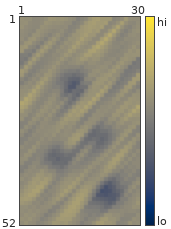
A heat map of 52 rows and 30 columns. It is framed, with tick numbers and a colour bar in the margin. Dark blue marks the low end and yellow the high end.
Grain: diagonal, up to the right. Odd rows or columns: none. Histogram: skewed, a long tail of low values. Dips: four.
